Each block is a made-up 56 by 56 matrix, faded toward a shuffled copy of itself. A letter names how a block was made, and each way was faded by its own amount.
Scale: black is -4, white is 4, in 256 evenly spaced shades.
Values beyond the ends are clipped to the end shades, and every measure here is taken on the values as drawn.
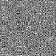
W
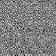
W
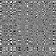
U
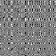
U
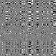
U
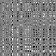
U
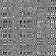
U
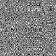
W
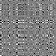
U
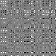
U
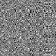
W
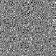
W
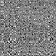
W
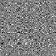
W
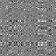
U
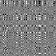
U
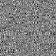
W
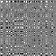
U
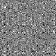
W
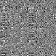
W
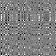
U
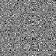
W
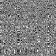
W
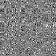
W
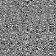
W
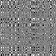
U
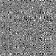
W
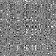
W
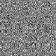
W
